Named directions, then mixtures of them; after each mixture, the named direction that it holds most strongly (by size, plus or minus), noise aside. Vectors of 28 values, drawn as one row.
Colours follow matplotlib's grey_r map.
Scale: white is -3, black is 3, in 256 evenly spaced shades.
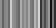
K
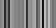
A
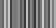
A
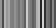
A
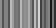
K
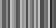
K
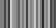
A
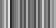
A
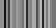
A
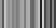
K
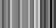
K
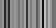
A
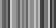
K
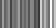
K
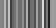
A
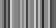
A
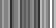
K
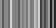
K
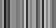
A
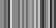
K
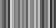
K
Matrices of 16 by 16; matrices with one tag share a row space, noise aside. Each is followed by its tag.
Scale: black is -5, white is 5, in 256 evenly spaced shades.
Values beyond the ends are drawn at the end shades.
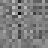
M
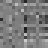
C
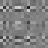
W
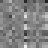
C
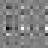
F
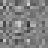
W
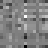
C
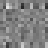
F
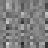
F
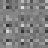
F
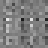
F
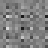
F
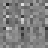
F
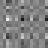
F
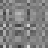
W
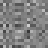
W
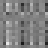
F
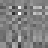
M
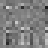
F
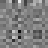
M
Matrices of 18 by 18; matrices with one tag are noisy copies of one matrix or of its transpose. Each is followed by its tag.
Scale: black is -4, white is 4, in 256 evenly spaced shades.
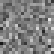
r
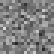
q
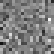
r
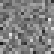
r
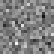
q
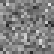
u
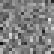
r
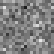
u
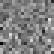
r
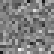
r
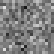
u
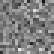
r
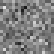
u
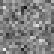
u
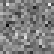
u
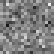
u
